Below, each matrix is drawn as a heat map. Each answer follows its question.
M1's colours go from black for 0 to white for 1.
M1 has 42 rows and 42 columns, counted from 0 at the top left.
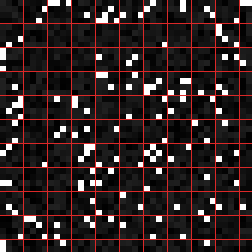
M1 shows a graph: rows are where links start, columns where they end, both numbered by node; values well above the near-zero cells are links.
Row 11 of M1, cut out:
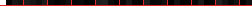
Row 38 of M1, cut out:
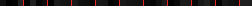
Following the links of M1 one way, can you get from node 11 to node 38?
no
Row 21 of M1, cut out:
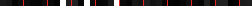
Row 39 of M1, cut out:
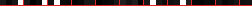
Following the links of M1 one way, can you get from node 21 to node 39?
yes
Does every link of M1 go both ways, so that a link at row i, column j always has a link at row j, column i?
yes
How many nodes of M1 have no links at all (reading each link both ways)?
1
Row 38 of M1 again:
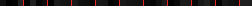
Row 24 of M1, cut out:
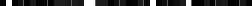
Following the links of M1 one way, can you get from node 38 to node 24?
no
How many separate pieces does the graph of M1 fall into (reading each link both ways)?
2
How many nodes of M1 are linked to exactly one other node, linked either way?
7
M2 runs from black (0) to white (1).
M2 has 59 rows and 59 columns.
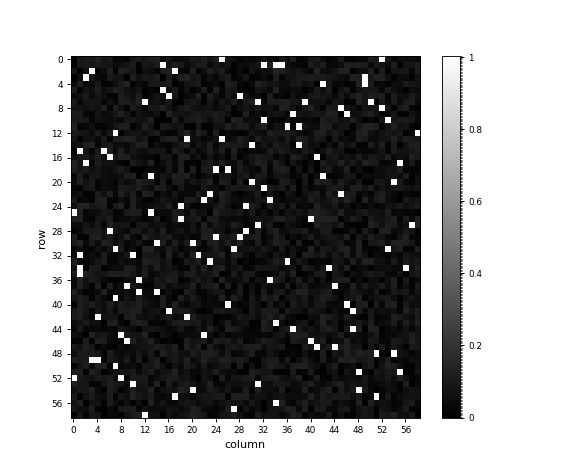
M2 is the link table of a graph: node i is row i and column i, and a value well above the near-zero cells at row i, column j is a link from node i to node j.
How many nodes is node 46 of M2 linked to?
2
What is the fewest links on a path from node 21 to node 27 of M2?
5
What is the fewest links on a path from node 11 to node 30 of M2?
3
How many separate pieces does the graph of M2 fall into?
3
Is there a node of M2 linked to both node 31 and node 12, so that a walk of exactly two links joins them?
yes
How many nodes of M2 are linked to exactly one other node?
9
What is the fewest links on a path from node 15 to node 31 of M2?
5
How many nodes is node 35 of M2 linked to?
1
